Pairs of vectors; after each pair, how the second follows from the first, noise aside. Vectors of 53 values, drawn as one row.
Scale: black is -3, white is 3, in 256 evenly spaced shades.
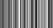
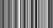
copied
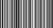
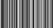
sign-scrambled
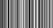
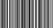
sign-scrambled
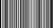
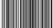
sign-scrambled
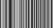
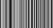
copied
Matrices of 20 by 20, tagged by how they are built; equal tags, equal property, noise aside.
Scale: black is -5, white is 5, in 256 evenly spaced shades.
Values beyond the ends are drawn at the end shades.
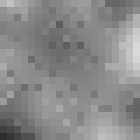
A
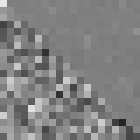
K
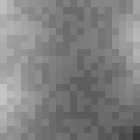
A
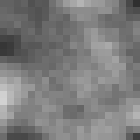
A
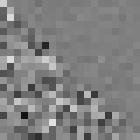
K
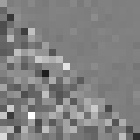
K
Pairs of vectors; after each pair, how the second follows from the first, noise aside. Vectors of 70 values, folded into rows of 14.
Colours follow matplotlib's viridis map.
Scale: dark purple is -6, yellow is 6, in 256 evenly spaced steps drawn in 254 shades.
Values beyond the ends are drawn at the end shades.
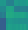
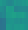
shrunk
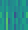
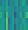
copied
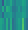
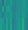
shrunk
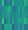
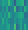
wrapped around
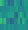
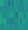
shrunk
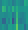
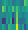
scaled up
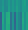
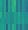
wrapped around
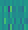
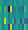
scaled up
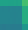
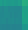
shrunk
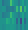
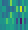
scaled up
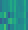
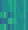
copied
